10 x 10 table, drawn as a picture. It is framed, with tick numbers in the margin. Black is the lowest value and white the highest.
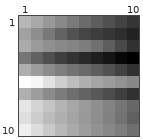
The grain runs across in streaks. The bottom middle is the smoothest part. On average the colour sits 50% of the way up the scale. The field climbs toward the bottom left.
